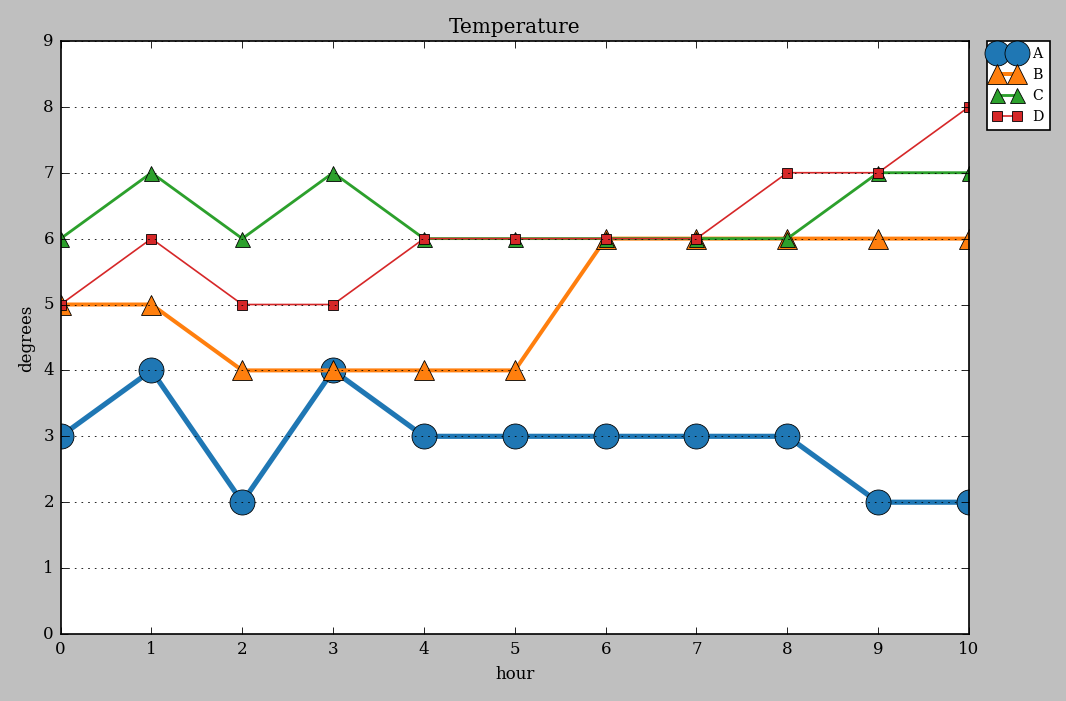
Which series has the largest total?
C
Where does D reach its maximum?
10
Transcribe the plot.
Title: Temperature
x-axis: hour, ticks 0 1 2 3 4 5 6 7 8 9 10
y-axis: degrees, ticks 0 1 2 3 4 5 6 7 8 9
Legend: A, B, C, D
Values:
A: 3 4 2 4 3 3 3 3 3 2 2
B: 5 5 4 4 4 4 6 6 6 6 6
C: 6 7 6 7 6 6 6 6 6 7 7
D: 5 6 5 5 6 6 6 6 7 7 8
